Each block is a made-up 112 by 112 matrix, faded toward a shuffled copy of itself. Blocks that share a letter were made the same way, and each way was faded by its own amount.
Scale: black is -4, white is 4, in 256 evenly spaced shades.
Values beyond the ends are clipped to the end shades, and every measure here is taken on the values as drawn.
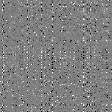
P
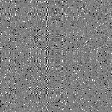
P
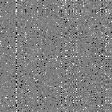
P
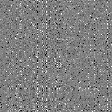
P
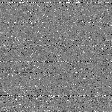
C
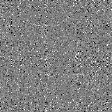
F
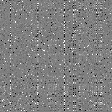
P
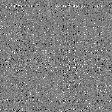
F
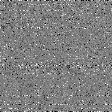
C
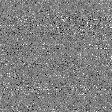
C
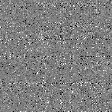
F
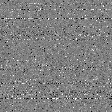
C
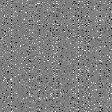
P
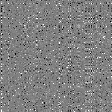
P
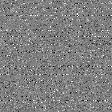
C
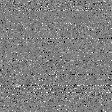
C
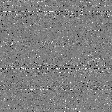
C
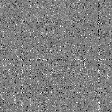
F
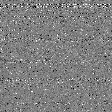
C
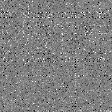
F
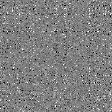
F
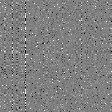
P
